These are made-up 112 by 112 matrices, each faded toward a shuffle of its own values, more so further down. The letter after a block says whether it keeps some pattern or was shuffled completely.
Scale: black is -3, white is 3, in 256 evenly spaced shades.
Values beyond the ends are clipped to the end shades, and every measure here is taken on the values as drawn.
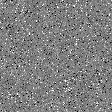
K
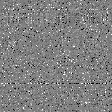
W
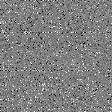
W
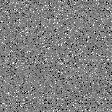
W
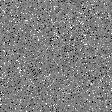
K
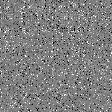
W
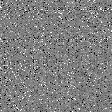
W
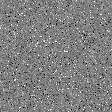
K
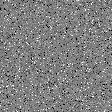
K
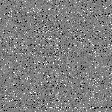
W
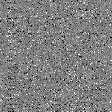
W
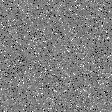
K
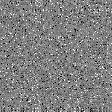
W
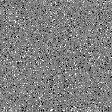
W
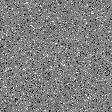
K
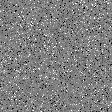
K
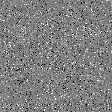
W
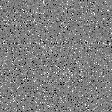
W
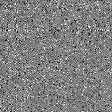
W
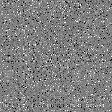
W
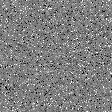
K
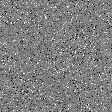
K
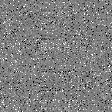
W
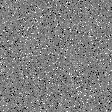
K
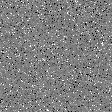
K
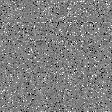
W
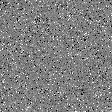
K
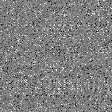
W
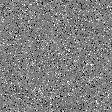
K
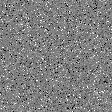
K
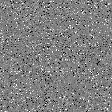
W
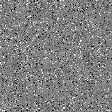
W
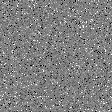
K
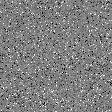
K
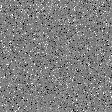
K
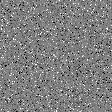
K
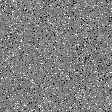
K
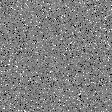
K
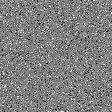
K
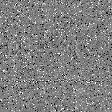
W
